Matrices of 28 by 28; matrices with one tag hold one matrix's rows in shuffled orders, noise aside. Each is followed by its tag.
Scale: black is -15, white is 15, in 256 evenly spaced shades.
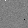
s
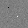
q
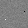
s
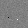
q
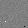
s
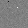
q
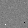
s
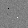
q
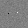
q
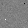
s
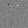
q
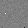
s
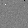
s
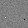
s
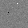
q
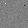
s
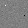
s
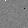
s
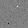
q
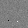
q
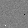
s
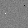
s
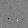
q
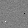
s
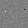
s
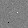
q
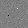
q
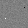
s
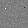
s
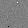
q
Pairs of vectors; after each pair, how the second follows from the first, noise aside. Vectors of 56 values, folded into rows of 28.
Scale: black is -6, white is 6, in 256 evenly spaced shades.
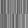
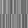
reversed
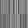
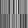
scaled up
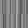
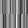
scaled up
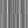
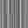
reversed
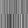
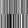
scaled up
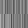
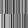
scaled up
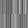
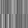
reversed
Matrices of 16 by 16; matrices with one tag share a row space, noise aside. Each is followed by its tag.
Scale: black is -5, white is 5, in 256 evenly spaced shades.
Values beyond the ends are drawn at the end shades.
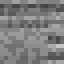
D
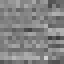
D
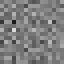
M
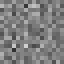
M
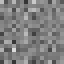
M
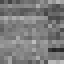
D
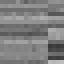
D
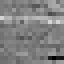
D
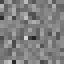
M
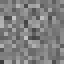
M
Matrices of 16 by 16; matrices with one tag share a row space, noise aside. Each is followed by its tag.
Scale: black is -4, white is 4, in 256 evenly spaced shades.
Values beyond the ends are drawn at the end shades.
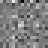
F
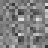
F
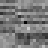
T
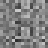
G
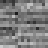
T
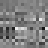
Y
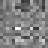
G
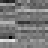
T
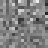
F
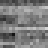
T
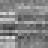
T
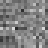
Y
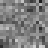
Y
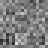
Y
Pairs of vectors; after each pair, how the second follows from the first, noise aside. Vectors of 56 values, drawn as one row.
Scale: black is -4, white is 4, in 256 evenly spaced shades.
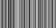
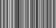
negated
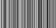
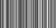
negated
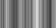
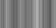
shrunk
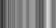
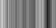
negated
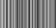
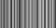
wrapped around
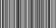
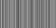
shrunk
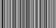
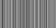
shrunk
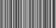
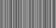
shrunk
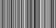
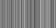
shrunk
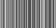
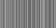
shrunk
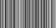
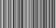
wrapped around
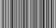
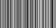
wrapped around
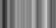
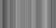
shrunk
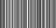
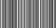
wrapped around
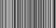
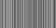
shrunk
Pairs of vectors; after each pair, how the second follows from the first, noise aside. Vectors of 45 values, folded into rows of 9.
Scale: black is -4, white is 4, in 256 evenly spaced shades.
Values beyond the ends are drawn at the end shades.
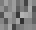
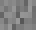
shrunk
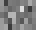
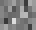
reversed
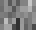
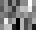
scaled up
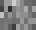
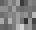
reversed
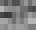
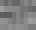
shrunk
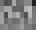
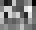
scaled up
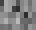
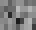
reversed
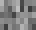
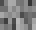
reversed
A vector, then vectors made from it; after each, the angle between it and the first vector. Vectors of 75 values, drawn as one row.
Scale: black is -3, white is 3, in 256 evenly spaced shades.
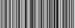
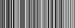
partly opposed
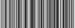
nearly parallel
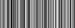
nearly opposite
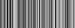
orthogonal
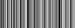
partly opposed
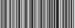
nearly parallel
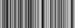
orthogonal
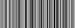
nearly parallel
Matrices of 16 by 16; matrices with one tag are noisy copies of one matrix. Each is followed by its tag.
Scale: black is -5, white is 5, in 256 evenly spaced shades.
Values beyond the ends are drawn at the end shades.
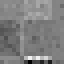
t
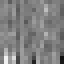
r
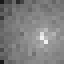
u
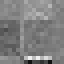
t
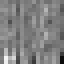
r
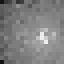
u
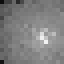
u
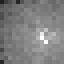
u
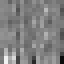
r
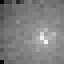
u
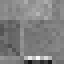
t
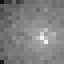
u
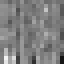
r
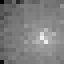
u
